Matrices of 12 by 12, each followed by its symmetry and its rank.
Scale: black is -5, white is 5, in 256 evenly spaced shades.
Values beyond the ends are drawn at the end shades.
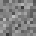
neither, full rank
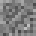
symmetric, full rank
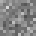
symmetric, full rank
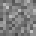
neither, full rank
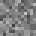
antisymmetric, full rank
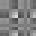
symmetric, rank one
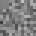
antisymmetric, full rank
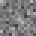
symmetric, full rank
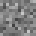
neither, full rank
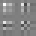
symmetric, rank one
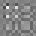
symmetric, rank two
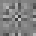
symmetric, rank two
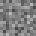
antisymmetric, full rank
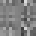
neither, rank two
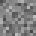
symmetric, full rank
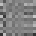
neither, rank two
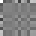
symmetric, rank one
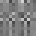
neither, rank two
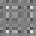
symmetric, rank one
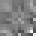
symmetric, rank two
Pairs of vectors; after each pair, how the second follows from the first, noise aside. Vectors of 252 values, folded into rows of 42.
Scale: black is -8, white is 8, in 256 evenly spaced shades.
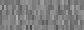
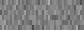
shuffled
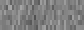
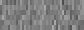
shuffled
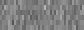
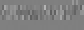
partly zeroed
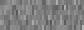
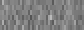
shuffled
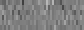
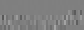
partly zeroed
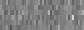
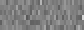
shuffled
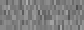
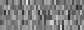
scaled up
